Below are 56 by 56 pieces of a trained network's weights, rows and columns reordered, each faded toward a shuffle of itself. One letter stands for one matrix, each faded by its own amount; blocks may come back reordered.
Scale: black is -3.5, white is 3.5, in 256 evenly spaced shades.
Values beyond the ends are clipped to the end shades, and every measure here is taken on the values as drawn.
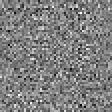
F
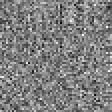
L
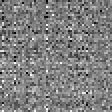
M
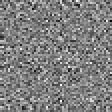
F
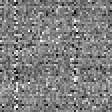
M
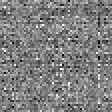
M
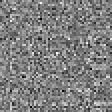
F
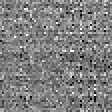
M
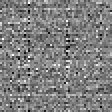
M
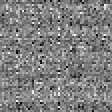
M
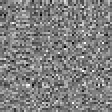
F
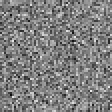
L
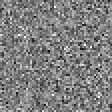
L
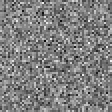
L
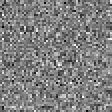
F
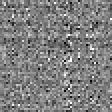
M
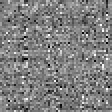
M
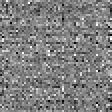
M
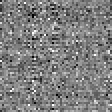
M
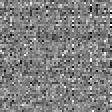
M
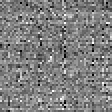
M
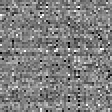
M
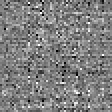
M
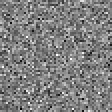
L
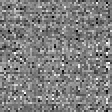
M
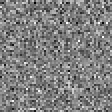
F
